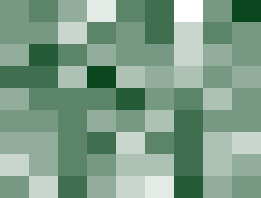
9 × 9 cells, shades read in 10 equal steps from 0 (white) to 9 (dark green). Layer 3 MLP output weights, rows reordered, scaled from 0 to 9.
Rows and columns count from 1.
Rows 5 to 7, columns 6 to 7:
5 6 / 3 7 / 6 7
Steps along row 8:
up up down down same up down up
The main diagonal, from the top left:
5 5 6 9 8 3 7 3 5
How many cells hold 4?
14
